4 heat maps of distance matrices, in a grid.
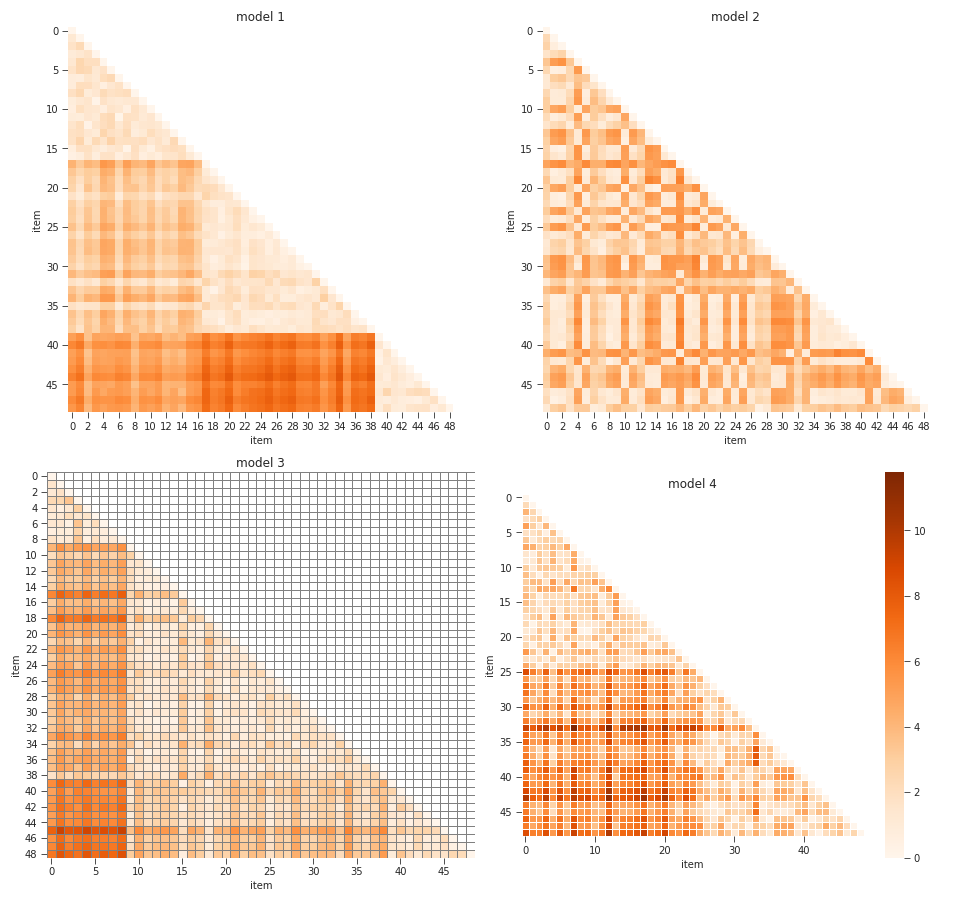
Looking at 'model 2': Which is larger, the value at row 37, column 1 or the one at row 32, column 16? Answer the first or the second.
the second
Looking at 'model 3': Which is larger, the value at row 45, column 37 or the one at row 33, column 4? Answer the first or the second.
the second
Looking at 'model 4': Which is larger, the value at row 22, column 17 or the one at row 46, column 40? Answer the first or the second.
the first
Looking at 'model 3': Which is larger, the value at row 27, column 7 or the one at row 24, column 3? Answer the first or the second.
the first
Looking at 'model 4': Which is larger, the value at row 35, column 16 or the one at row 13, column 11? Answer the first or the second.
the first
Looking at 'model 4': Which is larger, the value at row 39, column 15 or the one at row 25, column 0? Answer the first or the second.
the second
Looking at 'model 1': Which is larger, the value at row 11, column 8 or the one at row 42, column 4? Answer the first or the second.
the second
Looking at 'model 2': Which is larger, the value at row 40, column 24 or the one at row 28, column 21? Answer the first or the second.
the second
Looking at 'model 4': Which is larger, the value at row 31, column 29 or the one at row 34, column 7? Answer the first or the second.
the second
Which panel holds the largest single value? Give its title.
model 4
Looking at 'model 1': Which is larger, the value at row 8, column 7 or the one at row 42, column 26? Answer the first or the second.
the second
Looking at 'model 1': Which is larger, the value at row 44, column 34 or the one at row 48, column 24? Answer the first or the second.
the first
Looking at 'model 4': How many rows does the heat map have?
49
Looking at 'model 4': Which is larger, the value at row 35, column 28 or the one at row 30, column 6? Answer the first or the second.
the second
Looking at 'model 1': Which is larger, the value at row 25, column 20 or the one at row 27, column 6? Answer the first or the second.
the second
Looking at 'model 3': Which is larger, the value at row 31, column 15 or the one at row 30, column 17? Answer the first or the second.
the first
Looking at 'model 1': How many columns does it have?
49
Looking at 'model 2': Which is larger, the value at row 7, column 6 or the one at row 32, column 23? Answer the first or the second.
the second
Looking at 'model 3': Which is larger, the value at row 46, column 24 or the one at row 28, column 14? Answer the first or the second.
the first
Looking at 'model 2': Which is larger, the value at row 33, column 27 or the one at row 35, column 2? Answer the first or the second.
the first
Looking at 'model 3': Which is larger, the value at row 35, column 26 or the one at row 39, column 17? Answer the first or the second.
the second
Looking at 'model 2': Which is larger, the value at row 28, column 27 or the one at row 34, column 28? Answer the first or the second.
the second
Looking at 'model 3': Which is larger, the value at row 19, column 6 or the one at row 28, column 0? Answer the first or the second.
the first
